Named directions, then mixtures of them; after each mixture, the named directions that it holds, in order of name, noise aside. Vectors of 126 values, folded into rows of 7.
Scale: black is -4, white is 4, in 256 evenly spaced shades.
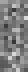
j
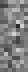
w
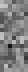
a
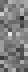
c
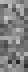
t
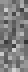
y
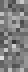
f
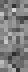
c, j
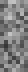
c, t, w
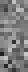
a, t, y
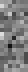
a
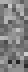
t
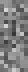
y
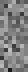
a, f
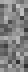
t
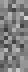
a, f, j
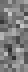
a, w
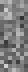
c, t, y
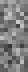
a, t, w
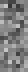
f, t, w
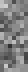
a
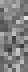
a, j, w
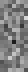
f, j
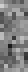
a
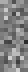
j, y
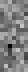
a, w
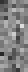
j, w, y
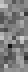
a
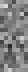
a, f
